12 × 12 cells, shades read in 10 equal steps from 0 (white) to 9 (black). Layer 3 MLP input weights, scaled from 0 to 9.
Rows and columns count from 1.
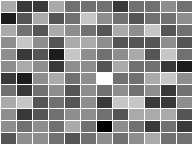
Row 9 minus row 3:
0 -3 0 2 2 -1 1 -1 -2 5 1 -1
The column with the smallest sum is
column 6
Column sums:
55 63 59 60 53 49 60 54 53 56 57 64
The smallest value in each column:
3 2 3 3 2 2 0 2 2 2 2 4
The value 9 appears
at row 11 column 7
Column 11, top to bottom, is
4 5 6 4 2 7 2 7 7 3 5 5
